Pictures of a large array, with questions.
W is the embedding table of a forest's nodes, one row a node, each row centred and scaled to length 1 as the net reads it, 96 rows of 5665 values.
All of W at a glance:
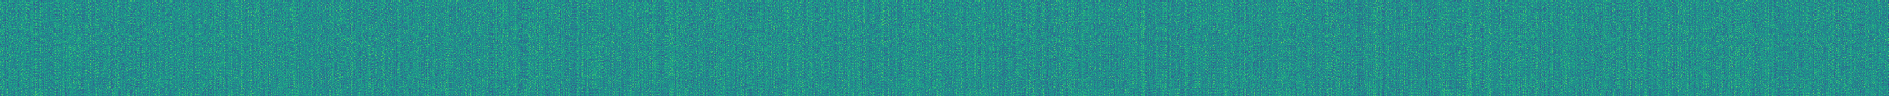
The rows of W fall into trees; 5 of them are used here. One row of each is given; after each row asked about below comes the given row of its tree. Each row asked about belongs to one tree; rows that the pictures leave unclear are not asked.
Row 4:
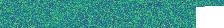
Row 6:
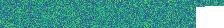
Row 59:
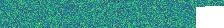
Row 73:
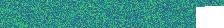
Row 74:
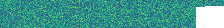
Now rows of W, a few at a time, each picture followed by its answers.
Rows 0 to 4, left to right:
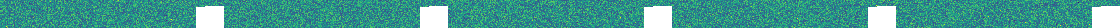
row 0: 6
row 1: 6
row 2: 74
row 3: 59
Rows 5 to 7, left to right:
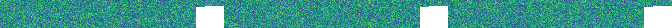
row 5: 74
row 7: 59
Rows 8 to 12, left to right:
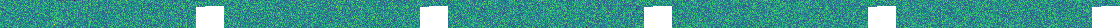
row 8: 4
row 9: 4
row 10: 59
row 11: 59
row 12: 73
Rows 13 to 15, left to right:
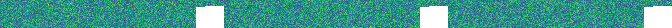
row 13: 6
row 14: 59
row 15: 59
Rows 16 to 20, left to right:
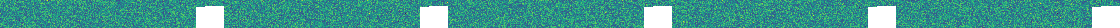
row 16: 74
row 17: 6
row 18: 59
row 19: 4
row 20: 6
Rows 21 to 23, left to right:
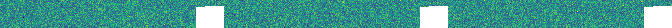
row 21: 59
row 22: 4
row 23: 6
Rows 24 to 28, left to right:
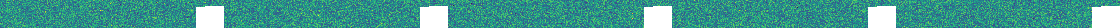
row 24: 73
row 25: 73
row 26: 74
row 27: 73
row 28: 74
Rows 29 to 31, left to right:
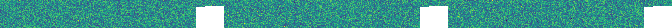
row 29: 74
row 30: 59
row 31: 74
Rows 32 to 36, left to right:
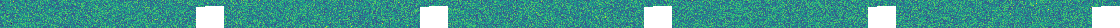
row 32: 59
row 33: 73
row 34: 73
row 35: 6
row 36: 6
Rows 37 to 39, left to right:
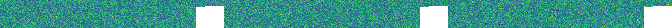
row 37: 74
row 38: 4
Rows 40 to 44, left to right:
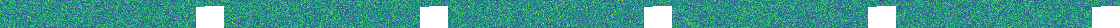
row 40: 4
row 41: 6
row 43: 73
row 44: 59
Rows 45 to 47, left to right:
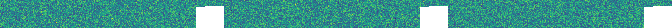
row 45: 74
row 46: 6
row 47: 74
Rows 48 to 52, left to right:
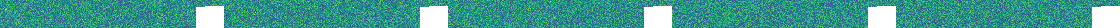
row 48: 73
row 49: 74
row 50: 73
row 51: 4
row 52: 4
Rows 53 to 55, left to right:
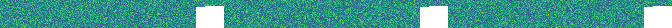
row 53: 73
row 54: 74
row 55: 4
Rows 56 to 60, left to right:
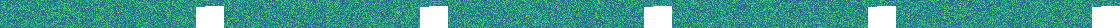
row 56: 6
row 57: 74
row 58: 73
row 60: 6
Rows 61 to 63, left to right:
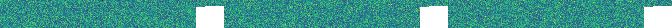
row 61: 74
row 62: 73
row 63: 6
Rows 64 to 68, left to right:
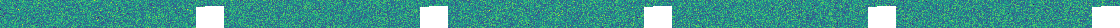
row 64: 4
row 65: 73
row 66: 6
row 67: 73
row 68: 6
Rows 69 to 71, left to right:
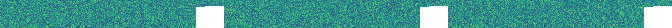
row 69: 4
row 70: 73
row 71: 74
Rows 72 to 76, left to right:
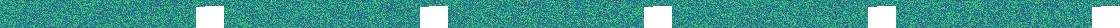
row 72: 4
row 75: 74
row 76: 4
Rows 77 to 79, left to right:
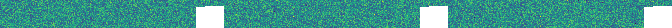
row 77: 6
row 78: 74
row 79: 59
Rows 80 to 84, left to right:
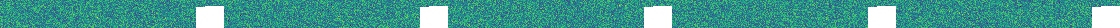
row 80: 73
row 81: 74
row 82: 73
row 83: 74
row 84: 74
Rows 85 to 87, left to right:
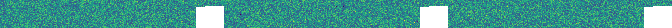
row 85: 59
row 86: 74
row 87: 74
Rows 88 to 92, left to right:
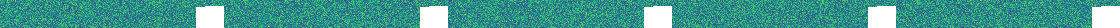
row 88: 73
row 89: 59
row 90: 59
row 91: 73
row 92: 59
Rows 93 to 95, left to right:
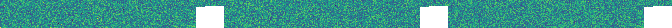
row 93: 59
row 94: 73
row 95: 59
